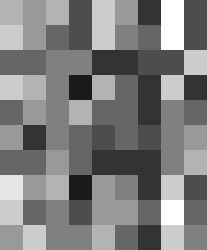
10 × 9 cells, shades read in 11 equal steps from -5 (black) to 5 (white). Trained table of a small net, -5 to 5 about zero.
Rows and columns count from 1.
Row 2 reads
3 1 -1 -2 3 0 -1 5 -2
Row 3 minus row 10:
-2 -4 0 0 -5 -2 1 -5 3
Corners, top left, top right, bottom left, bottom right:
2 -2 1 0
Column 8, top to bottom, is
5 5 -2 3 0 0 0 3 5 3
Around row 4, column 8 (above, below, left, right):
-2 0 -3 -3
